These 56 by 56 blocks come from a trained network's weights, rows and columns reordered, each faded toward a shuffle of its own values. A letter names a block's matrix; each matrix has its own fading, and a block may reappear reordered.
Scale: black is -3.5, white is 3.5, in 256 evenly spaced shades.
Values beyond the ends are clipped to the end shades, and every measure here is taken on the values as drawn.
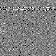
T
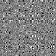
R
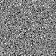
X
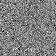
X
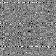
T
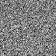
X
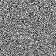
X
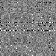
T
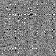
T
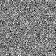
X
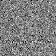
X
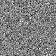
X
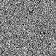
X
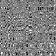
R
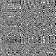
R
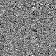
X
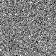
X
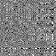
T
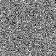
X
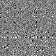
T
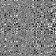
R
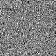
X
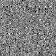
X
